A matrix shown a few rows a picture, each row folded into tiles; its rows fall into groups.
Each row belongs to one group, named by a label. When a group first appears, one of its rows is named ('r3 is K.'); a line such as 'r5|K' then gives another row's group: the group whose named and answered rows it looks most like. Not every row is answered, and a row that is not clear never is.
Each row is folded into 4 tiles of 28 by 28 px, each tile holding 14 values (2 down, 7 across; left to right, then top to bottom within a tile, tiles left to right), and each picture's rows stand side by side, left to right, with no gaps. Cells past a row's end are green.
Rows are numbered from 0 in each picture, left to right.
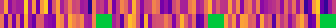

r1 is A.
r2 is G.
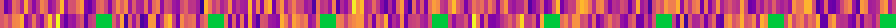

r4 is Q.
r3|A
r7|A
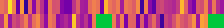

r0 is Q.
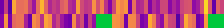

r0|A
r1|G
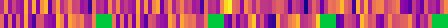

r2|Q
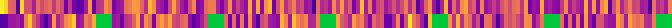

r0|Q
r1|A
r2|G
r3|G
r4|G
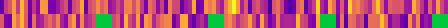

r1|A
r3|A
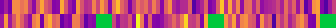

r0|A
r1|Q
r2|G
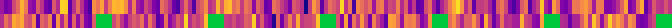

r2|Q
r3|G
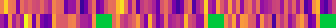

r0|Q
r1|Q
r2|G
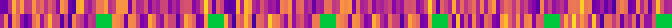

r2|A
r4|G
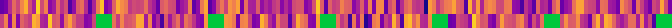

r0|A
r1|Q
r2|G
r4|Q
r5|A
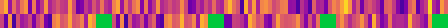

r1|G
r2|Q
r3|Q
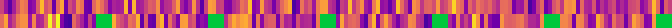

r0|A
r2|A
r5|G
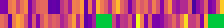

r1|Q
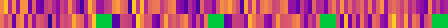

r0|G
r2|Q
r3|G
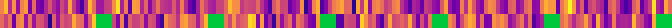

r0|G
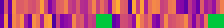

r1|Q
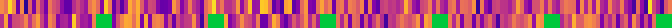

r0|Q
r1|A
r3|G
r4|G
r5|Q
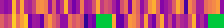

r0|A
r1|A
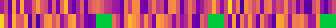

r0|A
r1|A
